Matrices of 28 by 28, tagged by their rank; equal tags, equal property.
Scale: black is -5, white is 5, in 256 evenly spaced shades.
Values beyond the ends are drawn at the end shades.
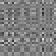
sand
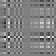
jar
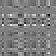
sand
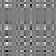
jar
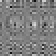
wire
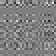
sand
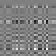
jar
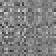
wire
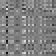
sand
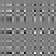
jar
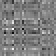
sand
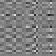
sand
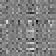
wire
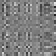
wire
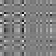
jar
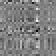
wire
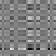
jar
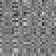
wire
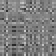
wire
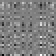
sand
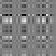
jar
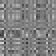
sand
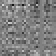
wire
